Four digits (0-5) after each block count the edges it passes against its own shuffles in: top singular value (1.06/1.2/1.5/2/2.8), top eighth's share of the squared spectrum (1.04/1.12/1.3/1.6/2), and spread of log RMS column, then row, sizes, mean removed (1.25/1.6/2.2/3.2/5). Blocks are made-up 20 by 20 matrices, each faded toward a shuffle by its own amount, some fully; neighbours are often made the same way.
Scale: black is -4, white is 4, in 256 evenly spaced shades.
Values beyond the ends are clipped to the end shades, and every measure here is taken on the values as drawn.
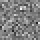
0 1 0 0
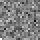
1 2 0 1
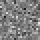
0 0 0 0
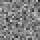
0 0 0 0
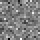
0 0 0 0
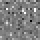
2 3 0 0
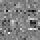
3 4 0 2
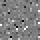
0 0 0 0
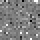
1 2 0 0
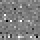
2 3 0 1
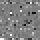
1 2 0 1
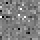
2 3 0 1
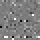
2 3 0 1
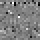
2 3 0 1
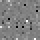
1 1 0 0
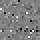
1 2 0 1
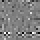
3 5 1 2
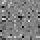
2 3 1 1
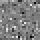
1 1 0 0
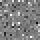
2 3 1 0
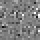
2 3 1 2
